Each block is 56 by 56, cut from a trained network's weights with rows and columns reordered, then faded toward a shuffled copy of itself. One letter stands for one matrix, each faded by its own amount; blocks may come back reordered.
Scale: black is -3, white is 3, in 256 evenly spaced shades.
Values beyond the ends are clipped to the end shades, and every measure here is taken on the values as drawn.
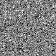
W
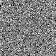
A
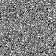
W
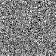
A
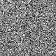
A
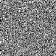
A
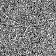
A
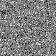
W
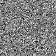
A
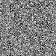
A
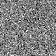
W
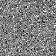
W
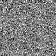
W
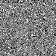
W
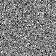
W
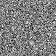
A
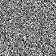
W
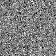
A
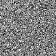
A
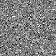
W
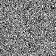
A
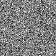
A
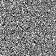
A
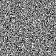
A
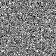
A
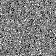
W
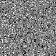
W
